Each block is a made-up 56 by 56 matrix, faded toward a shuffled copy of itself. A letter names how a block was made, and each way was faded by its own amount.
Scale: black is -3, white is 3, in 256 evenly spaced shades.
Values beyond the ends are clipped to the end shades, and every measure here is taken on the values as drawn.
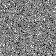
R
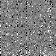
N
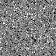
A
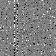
N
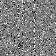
A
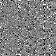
N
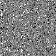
A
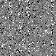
N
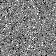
R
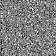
A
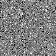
A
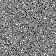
R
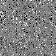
N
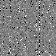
N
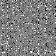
N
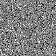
A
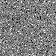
R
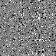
N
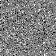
A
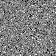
R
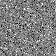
R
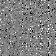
N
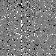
N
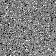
R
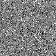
A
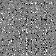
N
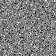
R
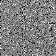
A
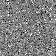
R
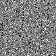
A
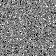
R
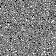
R
